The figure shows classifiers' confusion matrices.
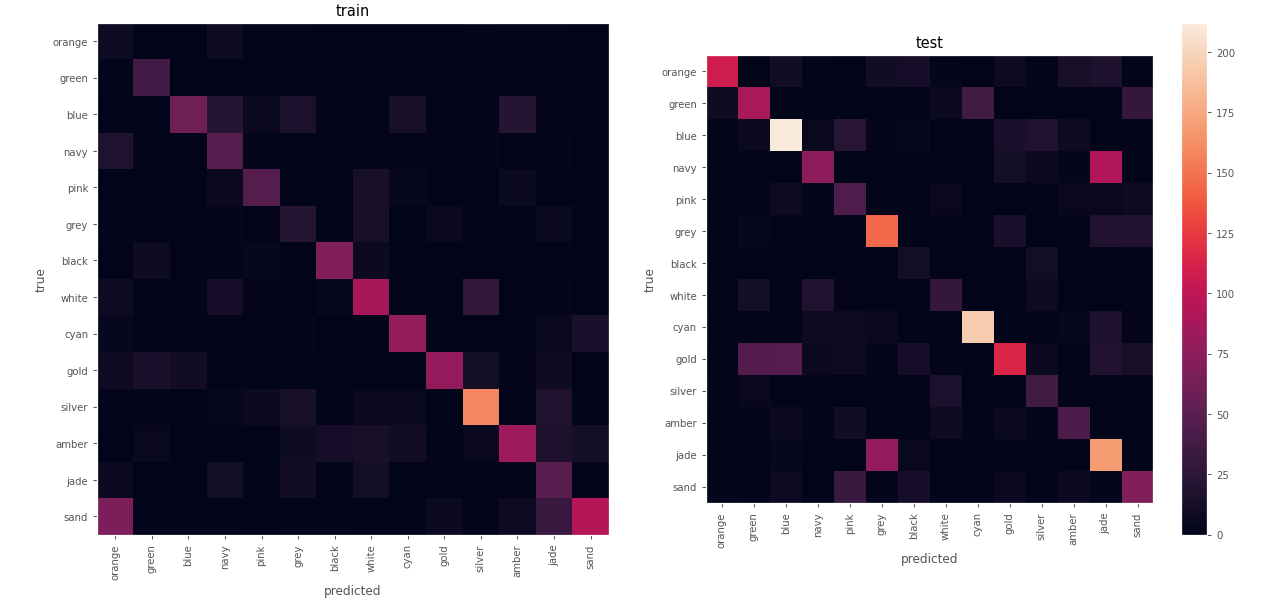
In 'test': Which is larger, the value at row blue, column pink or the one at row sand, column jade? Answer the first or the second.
the first
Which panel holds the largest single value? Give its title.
test
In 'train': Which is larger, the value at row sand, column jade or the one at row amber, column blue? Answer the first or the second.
the first
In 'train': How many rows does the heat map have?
14
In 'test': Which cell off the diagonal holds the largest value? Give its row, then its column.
navy, jade
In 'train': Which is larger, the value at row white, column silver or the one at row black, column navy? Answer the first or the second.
the first
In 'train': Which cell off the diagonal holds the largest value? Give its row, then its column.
sand, orange
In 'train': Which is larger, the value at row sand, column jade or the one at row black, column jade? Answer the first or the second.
the first
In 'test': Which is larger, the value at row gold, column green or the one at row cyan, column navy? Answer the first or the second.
the first
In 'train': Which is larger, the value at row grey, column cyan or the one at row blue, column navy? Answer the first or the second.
the second
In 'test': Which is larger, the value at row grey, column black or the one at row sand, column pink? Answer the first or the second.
the second
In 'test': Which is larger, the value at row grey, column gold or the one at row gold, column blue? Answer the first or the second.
the second
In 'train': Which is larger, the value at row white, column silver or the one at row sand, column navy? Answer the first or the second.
the first
